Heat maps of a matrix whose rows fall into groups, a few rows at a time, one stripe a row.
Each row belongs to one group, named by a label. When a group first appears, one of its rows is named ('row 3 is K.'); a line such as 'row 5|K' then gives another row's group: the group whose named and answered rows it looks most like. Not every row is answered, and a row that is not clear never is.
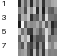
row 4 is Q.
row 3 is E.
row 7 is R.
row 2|E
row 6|E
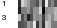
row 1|E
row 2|E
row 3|R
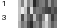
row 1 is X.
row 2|X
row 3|R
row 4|R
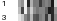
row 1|X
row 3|X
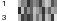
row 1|R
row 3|R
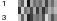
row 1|X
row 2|E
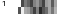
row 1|R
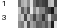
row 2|X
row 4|X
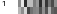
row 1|Q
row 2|X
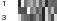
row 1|Q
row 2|E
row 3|R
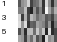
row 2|R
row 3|X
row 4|X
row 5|Q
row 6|E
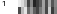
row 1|X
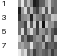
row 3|E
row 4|E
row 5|Q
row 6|R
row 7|Q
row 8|X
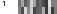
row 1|Q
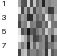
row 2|X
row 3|R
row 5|R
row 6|X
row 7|X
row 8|Q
